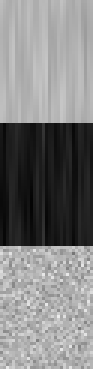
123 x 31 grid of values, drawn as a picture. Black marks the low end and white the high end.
The table splits into 3 rows of 1 panel. Panel 1,1: high, streaked downward, faint in contrast. Panel 2,1: very low, streaked downward, faint in contrast. Panel 3,1: high, fine-grained.
